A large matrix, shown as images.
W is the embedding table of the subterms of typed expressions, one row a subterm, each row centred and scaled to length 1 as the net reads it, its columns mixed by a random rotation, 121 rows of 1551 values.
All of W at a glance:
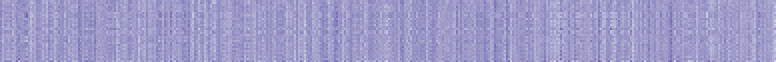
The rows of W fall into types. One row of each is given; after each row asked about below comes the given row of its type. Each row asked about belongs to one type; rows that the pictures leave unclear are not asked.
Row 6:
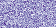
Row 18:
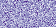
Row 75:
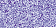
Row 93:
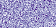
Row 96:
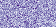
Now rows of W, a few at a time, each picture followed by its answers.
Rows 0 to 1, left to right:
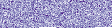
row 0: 93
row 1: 6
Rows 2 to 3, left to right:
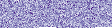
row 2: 75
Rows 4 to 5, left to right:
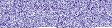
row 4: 6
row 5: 93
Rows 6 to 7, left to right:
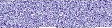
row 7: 93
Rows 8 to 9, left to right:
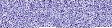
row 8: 93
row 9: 75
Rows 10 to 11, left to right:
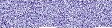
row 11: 18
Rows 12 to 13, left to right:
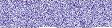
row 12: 18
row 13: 96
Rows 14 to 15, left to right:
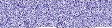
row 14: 96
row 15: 93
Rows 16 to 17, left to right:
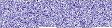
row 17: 96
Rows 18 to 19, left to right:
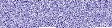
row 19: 93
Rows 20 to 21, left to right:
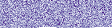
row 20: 18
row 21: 75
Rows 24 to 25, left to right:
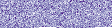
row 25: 6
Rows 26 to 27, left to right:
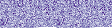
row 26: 75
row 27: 75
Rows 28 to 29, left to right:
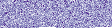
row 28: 6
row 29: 75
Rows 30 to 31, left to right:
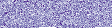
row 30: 6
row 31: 6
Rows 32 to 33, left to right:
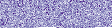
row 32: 75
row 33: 6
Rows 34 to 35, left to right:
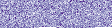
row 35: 6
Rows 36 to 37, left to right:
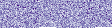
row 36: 96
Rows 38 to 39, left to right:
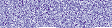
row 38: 18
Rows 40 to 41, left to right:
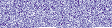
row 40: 6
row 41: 18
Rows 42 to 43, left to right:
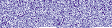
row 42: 93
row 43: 75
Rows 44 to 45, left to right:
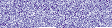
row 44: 6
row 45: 6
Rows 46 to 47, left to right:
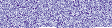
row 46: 96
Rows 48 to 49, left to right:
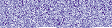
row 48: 18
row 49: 75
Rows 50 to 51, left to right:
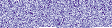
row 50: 75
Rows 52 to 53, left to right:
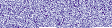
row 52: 6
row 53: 75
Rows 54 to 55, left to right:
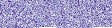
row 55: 18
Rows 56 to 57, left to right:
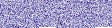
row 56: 6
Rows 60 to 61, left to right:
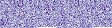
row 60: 75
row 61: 18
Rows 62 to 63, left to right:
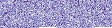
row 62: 6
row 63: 18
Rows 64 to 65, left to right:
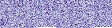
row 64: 75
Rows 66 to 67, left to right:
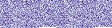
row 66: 18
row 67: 18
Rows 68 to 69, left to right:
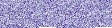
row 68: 6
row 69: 6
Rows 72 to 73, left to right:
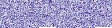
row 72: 93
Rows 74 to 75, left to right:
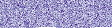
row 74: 96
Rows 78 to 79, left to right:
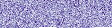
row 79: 75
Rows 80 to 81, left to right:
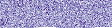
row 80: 75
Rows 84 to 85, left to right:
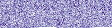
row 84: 6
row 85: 75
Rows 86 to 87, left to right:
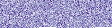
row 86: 6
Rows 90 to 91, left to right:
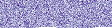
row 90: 96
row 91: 18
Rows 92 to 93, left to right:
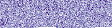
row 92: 75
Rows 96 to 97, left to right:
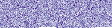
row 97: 93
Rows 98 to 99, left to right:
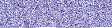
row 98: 96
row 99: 75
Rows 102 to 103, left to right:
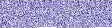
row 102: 93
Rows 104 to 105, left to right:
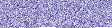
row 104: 96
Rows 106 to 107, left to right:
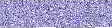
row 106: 18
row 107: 93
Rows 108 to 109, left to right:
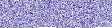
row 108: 75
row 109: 96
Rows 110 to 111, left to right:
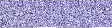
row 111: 18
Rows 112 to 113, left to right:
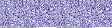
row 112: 18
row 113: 18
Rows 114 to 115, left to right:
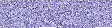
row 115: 6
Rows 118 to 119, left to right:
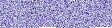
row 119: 75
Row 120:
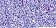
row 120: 18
